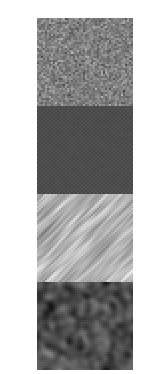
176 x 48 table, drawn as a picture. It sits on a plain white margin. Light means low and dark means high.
The table splits into 4 rows of 1 panel. Panel 1,1: middling, fine-grained. Panel 2,1: high, checkered, faint in contrast. Panel 3,1: low, slanting up to the right. Panel 4,1: high, blotchy.
